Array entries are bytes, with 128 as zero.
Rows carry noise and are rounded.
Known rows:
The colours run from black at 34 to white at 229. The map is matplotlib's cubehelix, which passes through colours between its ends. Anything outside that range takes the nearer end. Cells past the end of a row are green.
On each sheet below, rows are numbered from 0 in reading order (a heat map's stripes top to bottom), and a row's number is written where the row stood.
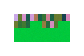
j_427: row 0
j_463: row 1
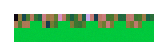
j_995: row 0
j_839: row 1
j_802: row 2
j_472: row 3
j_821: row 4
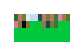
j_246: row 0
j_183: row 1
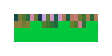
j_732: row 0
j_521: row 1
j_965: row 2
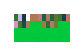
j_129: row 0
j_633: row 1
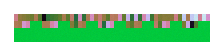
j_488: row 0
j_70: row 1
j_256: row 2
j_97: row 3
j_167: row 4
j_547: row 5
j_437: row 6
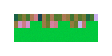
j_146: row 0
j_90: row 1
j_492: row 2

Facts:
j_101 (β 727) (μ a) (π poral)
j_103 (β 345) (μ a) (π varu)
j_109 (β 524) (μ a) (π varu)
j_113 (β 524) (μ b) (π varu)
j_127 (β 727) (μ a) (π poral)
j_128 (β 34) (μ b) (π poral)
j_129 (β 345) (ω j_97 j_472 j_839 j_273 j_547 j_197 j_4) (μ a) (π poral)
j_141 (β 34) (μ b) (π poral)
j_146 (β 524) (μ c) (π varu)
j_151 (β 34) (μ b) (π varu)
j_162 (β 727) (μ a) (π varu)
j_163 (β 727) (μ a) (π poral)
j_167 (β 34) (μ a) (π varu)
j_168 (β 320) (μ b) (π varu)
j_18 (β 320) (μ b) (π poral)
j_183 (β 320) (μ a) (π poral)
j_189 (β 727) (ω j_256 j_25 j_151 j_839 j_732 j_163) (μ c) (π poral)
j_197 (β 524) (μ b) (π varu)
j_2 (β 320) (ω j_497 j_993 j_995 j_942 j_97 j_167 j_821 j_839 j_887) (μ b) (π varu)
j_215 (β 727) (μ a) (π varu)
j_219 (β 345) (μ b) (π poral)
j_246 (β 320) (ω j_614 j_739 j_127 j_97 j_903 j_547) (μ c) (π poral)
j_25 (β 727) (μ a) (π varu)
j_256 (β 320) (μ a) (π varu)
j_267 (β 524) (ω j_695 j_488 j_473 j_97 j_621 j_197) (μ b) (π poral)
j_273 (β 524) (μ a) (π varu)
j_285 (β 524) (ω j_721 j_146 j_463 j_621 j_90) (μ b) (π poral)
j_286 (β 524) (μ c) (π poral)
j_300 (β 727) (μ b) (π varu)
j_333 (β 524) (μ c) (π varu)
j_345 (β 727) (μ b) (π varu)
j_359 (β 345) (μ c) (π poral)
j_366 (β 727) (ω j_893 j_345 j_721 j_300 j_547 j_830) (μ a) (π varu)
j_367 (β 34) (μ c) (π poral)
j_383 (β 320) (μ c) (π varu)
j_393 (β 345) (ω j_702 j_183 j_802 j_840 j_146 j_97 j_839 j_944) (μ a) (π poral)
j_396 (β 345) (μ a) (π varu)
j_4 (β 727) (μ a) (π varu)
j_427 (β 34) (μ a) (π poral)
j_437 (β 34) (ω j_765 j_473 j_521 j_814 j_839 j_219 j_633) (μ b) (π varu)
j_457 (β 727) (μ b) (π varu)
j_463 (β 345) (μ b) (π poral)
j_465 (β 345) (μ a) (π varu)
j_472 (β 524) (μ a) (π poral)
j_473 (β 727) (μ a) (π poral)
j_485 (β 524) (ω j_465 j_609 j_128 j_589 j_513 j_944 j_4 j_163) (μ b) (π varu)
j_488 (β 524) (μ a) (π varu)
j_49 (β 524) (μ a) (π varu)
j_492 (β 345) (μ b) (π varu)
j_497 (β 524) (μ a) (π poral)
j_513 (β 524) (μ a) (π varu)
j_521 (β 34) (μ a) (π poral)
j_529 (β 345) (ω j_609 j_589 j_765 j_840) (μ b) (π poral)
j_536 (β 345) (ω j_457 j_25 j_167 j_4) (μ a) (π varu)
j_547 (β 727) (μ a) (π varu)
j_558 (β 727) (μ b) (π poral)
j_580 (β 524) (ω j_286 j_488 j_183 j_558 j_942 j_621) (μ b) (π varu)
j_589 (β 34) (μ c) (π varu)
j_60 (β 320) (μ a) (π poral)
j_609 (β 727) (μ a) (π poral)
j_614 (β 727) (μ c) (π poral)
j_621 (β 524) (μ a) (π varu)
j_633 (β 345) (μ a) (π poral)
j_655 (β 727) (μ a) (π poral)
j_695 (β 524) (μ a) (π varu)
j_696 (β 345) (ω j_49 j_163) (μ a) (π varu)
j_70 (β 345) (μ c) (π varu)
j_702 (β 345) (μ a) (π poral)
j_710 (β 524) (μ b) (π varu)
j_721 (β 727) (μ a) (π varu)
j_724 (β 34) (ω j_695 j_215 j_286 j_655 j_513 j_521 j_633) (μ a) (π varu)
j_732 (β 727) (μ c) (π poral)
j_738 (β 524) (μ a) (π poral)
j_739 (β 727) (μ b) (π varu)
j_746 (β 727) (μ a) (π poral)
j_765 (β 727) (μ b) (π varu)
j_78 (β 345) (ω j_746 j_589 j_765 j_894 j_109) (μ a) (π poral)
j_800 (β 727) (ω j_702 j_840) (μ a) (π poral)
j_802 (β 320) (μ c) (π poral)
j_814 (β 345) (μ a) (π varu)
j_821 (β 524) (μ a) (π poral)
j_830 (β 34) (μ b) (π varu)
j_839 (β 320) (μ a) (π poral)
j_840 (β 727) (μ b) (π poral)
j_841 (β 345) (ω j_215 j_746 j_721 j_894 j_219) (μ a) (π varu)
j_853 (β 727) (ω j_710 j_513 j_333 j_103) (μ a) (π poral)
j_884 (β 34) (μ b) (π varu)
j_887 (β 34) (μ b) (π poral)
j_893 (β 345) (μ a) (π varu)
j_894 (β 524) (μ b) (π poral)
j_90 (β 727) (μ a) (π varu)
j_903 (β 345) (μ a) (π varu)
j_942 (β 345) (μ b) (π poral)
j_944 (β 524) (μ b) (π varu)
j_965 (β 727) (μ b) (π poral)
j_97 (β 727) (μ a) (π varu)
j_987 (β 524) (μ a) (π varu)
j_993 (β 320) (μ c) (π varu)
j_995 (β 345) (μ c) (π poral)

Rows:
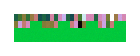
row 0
j_333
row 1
j_383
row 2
j_189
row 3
j_580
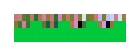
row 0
j_558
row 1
j_18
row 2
j_800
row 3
j_724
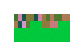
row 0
j_942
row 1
j_721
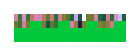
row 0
j_168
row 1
j_60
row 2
j_393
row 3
j_993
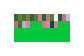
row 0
j_903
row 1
j_696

